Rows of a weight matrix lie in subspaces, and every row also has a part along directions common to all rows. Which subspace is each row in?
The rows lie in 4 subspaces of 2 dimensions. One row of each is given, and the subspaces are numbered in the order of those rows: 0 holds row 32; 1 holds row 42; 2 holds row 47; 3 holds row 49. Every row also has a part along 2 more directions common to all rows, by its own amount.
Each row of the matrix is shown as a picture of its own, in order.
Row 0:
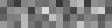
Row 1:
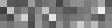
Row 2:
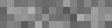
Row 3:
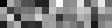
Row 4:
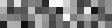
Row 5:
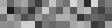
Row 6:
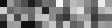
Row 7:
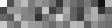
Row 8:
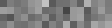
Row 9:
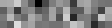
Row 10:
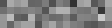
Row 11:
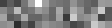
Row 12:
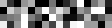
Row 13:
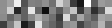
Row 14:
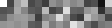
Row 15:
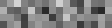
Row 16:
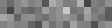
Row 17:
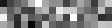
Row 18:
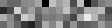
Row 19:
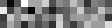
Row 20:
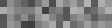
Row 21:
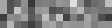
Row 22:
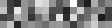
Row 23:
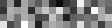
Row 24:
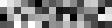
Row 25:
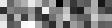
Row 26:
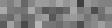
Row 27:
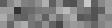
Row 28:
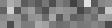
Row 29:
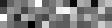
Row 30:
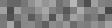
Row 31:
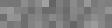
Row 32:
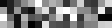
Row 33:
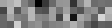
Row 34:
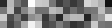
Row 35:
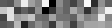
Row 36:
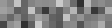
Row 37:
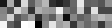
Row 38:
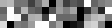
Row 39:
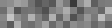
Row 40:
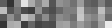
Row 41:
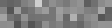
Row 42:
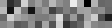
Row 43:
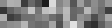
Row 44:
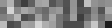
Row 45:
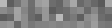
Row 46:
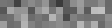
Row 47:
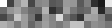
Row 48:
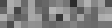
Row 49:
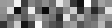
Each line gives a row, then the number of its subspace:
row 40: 1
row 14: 2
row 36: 3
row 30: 1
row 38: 1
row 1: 3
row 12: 3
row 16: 0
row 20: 2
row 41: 0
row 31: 1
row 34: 2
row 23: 3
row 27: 0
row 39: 1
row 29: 0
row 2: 0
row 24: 0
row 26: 3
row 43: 1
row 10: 3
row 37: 3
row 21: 2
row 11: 0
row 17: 0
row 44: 1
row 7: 2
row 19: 1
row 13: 3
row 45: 2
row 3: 2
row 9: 0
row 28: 1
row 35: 1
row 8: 1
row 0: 3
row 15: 3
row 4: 3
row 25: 2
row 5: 0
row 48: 2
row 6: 2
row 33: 0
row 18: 0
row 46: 3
